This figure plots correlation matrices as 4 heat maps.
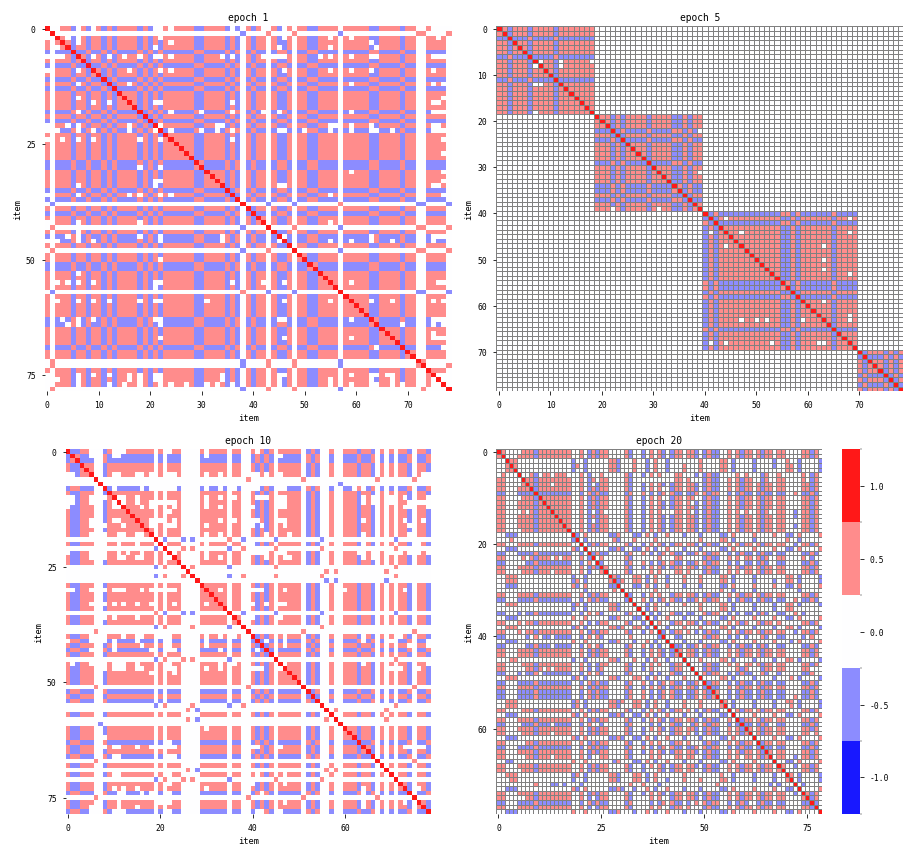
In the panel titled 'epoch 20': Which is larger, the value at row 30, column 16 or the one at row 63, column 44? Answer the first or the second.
the second
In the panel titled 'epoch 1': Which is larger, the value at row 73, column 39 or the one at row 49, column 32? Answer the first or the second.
the second
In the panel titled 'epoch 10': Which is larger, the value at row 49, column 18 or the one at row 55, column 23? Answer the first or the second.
the first
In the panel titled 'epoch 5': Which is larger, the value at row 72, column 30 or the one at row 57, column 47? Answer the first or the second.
the second
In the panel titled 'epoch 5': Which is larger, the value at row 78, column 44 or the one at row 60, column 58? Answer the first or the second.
the first
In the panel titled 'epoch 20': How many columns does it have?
79
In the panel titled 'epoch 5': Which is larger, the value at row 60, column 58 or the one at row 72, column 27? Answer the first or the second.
the second
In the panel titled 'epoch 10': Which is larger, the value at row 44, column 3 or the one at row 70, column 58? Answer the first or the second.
the first
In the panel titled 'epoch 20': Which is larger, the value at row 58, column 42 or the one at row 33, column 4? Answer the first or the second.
the second
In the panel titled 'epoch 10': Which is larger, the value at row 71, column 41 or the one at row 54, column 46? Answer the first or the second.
the first
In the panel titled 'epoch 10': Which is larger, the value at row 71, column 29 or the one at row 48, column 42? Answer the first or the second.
the second
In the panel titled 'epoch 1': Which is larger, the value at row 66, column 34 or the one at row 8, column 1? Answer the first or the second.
the first
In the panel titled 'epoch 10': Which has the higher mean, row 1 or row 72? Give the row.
72
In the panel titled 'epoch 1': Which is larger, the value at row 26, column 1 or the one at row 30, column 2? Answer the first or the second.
the first
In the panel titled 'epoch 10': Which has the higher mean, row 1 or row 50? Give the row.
50
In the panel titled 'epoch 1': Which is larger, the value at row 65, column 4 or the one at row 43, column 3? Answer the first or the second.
the first
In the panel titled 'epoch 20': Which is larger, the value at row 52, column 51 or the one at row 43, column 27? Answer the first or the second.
the second
